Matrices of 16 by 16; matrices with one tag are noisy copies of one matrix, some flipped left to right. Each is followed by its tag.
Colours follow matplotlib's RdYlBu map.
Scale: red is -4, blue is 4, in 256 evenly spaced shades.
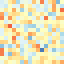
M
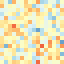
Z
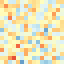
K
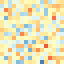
K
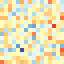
M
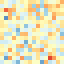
K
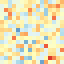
K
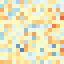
M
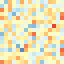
M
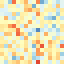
Z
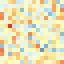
M
